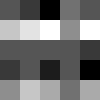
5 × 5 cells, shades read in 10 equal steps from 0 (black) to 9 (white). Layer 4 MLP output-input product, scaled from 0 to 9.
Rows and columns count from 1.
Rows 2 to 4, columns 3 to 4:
9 5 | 3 3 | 1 3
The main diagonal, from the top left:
3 8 3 3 6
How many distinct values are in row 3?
2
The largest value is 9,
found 2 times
